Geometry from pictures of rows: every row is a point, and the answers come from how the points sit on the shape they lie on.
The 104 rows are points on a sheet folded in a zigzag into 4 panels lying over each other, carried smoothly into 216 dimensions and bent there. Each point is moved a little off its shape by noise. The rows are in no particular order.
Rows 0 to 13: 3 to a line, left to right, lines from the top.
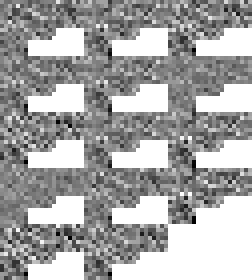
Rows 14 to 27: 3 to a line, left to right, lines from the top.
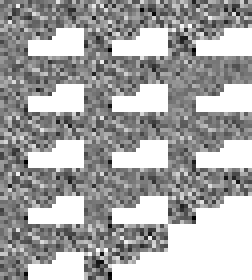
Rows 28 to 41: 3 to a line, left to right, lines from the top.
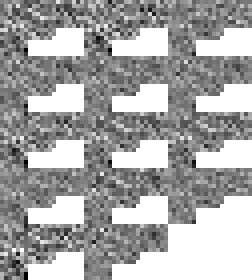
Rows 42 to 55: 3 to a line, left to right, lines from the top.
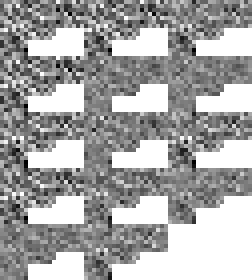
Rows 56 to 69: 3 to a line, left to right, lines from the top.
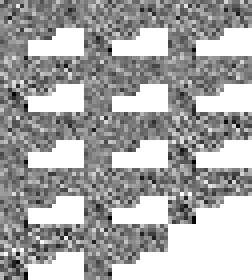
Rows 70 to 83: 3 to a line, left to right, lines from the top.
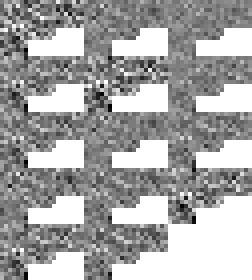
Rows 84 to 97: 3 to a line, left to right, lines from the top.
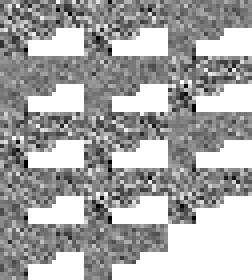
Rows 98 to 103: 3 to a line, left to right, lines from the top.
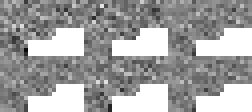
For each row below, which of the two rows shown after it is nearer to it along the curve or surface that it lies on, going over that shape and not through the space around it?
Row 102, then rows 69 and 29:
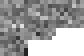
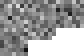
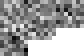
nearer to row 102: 29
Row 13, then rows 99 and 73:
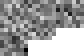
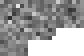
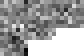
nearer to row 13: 73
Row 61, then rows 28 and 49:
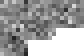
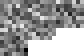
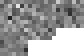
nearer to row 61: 49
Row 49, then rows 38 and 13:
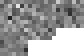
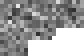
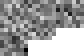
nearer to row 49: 13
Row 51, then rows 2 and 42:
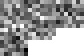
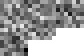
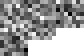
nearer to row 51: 42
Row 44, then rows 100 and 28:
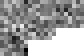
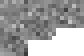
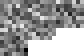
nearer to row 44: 100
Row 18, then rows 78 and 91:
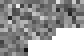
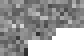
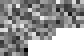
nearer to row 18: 78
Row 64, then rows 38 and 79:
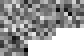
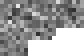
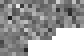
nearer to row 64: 79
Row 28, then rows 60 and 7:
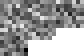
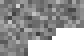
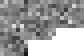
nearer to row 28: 60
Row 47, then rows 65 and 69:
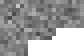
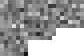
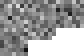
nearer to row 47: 65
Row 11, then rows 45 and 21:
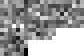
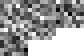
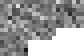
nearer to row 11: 45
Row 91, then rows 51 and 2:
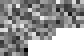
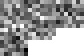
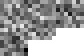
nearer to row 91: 51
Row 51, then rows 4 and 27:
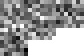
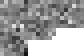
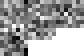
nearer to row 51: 27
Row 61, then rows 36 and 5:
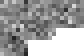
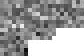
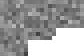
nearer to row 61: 5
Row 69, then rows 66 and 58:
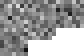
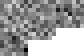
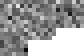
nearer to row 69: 66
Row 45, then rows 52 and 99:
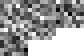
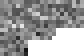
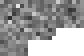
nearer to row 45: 52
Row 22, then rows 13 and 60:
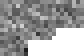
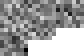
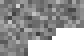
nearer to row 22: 60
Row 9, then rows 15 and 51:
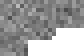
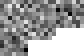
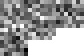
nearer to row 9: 15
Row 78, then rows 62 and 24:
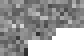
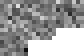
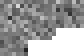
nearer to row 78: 62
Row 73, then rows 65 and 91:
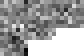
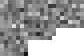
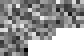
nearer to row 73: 65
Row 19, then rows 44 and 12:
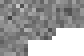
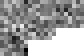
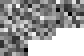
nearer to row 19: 44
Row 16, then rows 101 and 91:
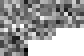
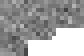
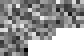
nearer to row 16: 91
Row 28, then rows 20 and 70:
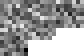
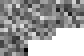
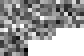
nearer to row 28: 70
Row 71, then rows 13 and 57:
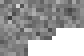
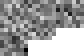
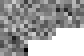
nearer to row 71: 13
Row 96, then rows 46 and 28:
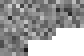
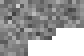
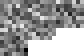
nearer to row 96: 46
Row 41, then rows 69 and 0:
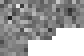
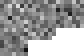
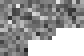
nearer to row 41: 69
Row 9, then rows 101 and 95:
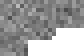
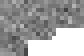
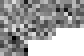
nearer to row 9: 101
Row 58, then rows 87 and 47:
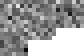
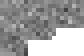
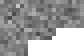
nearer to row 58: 47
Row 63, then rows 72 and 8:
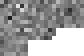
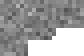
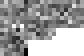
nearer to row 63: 72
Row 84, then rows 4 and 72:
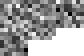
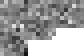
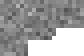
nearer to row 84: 4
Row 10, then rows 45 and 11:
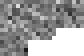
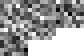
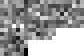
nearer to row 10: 45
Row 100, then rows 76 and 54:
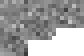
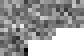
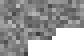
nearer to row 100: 54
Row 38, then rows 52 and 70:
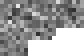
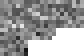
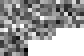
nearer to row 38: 52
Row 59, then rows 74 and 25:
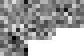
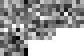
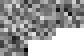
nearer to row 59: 25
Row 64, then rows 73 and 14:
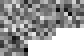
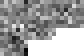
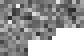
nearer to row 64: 73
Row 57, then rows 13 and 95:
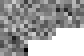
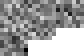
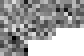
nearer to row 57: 95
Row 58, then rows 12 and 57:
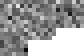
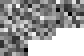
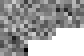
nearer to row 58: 57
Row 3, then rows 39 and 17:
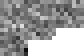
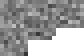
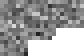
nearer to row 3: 39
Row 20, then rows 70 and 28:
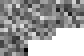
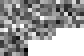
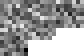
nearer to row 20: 70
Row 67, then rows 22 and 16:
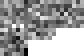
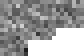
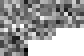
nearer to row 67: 16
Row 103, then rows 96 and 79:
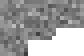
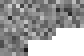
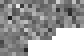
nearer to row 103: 79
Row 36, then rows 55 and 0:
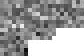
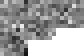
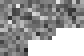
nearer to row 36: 0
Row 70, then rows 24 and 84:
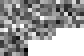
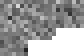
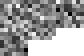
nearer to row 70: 84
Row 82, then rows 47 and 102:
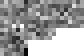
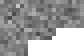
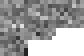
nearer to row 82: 102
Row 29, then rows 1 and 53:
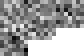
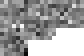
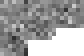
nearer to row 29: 53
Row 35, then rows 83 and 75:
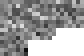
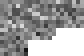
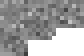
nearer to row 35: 83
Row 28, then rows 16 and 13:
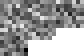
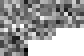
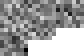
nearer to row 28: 16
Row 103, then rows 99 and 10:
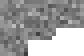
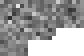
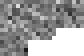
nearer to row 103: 99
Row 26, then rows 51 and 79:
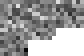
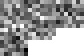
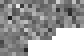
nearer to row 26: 51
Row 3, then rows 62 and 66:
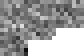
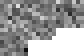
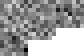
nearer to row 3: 62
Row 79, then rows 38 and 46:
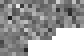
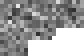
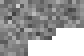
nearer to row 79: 46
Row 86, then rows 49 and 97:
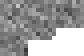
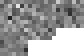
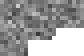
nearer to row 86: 49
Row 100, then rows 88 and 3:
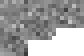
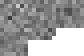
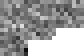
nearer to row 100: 88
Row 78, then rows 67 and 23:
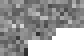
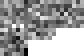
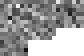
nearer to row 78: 23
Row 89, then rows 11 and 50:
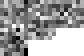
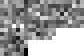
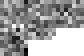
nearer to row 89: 11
